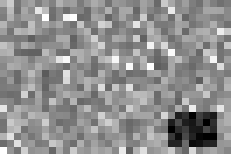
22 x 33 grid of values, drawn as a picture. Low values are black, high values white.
Neither half mirrors the other. The ninth with the lowest average is the bottom right. In the bottom right lies a patch that is lower than the rest. The bottom right is the roughest part. A few values lie far out on both sides of the bulk.
